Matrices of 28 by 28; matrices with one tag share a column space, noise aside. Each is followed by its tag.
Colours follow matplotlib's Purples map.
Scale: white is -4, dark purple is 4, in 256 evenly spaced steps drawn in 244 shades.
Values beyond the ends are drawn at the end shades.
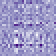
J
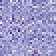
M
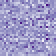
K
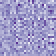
K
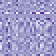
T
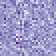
K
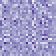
K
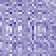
T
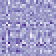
J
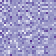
M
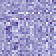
T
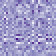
K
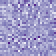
K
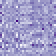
J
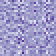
M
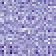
M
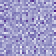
M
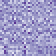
M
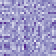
T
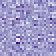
K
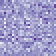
K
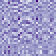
M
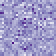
K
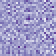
M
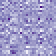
M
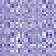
J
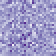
J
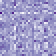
T
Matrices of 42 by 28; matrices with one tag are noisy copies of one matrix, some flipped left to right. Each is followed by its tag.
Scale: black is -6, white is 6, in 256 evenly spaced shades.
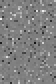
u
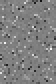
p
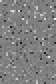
u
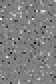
u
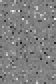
u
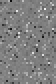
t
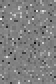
u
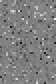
u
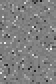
p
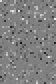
u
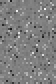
t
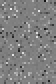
t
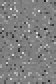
t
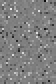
t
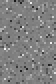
p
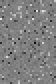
u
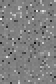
u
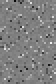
p
